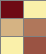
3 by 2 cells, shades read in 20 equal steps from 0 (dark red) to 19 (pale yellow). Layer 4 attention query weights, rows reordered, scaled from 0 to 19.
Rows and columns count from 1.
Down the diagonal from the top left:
0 9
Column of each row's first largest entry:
2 1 1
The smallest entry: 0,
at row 1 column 1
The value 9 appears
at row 2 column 2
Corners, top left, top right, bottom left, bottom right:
0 19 19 6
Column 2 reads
19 9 6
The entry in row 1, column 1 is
0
